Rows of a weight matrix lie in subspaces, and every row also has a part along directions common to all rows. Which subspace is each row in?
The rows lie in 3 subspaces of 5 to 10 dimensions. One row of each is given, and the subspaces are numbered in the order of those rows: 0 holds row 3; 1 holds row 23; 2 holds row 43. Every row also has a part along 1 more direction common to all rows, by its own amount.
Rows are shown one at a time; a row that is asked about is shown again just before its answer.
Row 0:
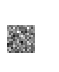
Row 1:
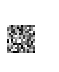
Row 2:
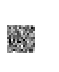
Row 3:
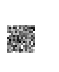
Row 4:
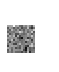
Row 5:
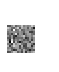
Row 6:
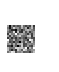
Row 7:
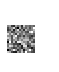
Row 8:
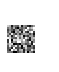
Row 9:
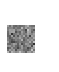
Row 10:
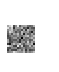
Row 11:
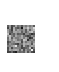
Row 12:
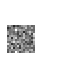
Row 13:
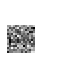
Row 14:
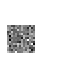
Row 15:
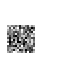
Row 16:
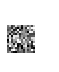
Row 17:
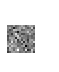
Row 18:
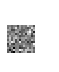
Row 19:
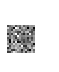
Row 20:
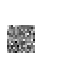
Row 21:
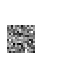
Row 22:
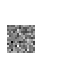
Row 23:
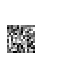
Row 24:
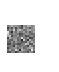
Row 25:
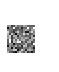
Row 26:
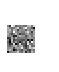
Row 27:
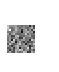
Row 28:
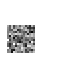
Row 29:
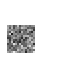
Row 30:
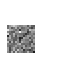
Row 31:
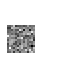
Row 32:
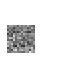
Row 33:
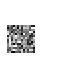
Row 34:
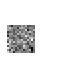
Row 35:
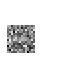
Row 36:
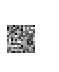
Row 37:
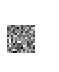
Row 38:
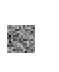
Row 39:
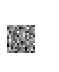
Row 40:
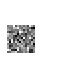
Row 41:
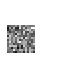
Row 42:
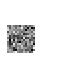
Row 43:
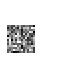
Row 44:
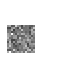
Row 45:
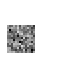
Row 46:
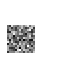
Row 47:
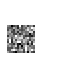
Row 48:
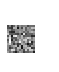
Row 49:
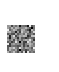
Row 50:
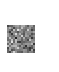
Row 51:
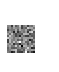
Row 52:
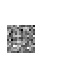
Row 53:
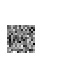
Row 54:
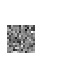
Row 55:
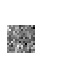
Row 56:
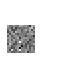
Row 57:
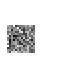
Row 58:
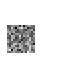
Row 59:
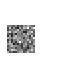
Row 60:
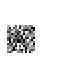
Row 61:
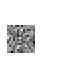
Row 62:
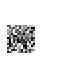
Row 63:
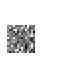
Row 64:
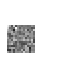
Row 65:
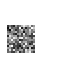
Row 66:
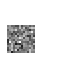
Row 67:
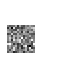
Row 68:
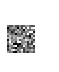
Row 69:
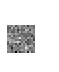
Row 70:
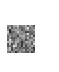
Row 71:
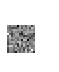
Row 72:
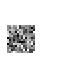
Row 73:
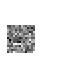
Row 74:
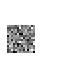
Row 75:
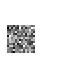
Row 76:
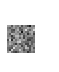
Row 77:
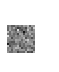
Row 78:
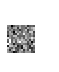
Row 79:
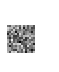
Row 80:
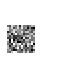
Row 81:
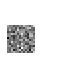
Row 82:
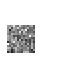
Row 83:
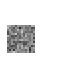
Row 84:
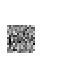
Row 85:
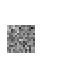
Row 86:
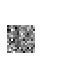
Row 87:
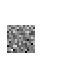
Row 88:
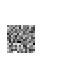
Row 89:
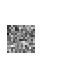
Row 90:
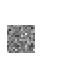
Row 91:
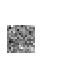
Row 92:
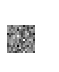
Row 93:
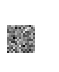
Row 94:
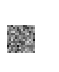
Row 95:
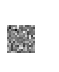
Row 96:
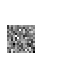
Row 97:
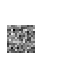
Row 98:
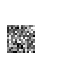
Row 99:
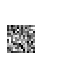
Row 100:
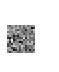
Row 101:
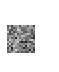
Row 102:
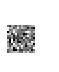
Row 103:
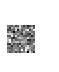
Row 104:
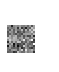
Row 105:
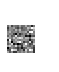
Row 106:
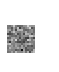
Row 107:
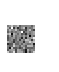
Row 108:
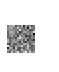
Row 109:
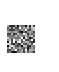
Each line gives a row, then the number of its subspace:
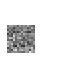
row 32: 0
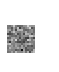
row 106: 1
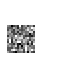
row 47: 1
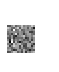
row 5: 0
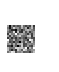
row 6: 1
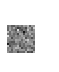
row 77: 0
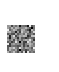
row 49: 2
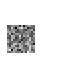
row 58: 2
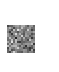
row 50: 0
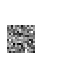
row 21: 1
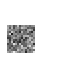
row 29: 1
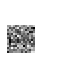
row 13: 0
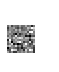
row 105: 1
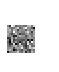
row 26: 0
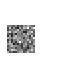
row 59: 1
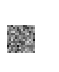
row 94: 2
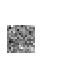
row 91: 0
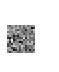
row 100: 0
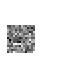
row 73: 1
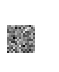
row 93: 2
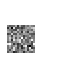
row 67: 1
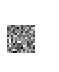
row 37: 0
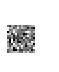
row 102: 0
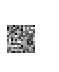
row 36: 2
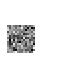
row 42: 0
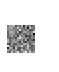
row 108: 1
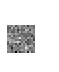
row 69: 1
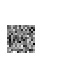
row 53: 2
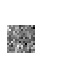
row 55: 2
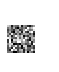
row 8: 2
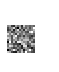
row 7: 0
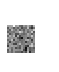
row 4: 1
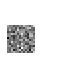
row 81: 2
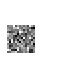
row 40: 1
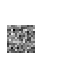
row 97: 1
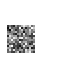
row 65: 2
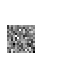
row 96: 1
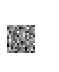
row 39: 0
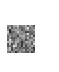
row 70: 0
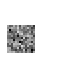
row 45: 0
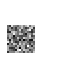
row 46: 2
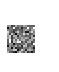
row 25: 0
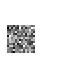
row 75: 2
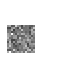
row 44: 0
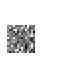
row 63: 1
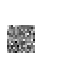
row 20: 2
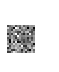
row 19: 0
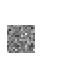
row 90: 2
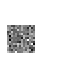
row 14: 0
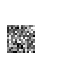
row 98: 2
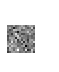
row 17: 0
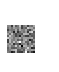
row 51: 1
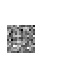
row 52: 2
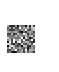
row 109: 1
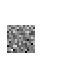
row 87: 0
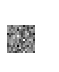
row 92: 2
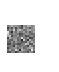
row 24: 0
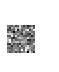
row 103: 1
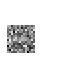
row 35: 2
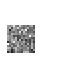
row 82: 1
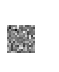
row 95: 1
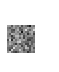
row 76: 2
